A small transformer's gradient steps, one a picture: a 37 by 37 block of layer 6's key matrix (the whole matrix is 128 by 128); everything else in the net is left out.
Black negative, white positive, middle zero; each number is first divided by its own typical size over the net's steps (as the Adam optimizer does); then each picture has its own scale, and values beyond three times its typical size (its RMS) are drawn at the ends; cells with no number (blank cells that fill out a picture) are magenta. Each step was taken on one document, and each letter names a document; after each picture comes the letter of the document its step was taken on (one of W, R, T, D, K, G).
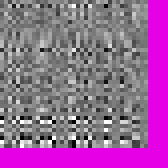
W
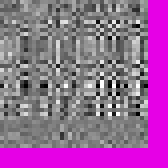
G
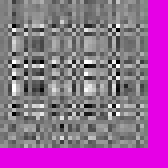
G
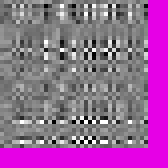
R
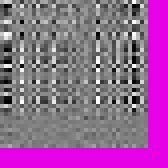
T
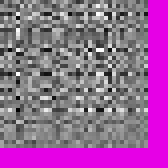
R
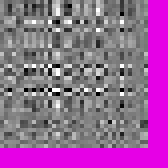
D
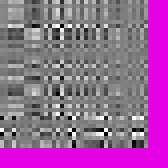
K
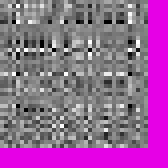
W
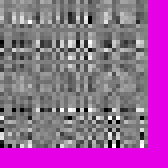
W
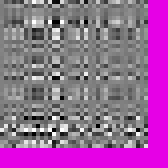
K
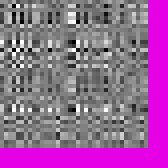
W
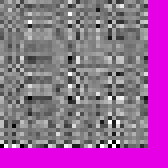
D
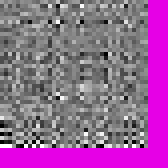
G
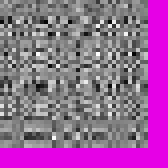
T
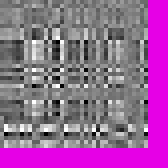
K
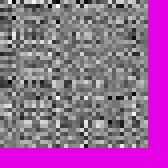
T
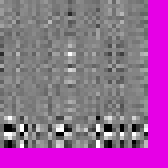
K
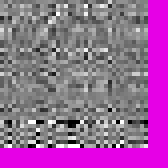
R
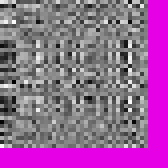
T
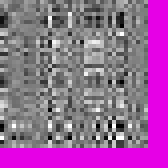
G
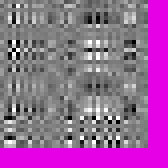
W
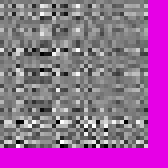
R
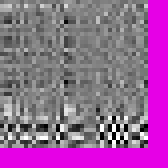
T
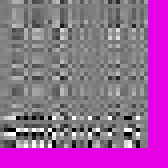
K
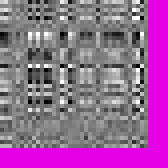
T
